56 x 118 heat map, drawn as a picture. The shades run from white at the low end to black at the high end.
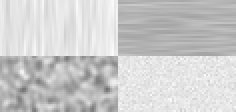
The table splits into 2 rows of 2 panels. Panel 1,1: very low, streaked downward, faint in contrast. Panel 1,2: low, streaked across, faint in contrast. Panel 2,1: low, blotchy. Panel 2,2: very low, fine-grained, faint in contrast.
